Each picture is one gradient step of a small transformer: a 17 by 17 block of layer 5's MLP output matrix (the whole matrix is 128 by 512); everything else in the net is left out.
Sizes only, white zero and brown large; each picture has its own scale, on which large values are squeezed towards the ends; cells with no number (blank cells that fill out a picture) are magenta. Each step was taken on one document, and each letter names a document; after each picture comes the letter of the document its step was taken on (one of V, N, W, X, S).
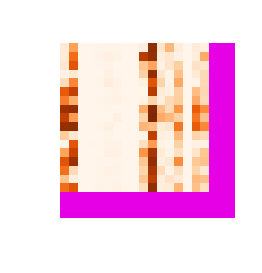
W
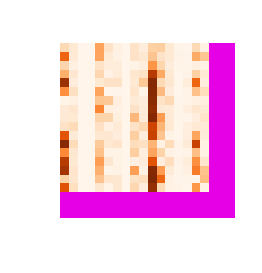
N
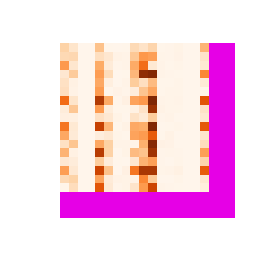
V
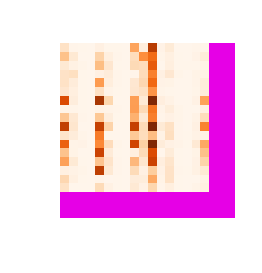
V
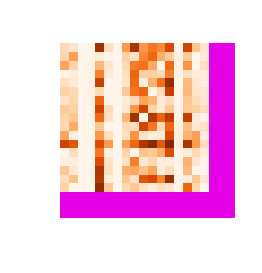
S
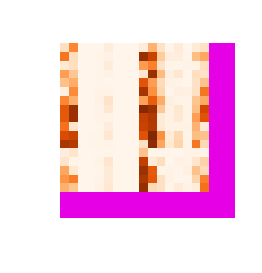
W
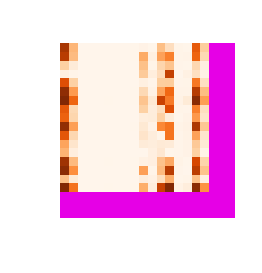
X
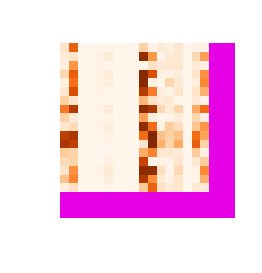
W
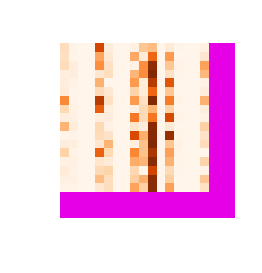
V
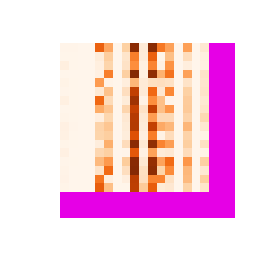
S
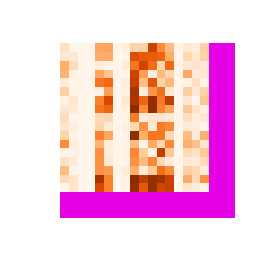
S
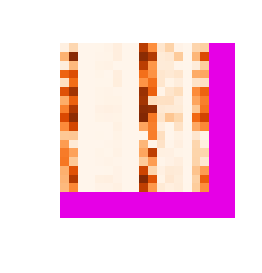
W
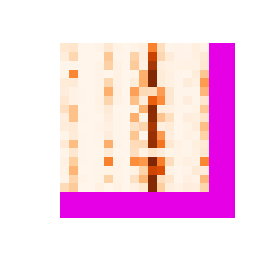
N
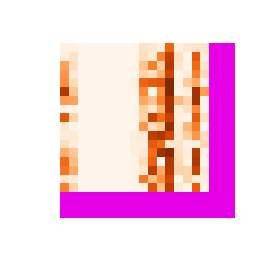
X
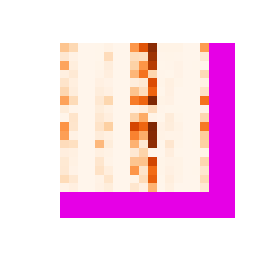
V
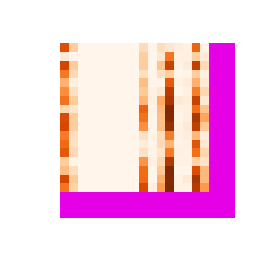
X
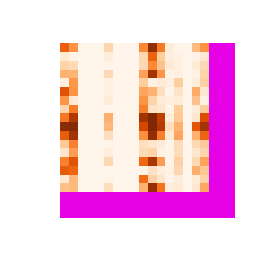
W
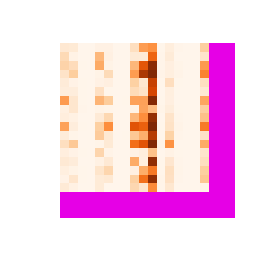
V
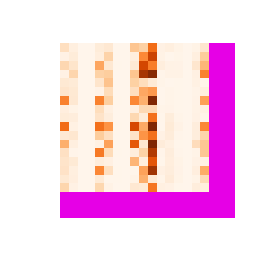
V
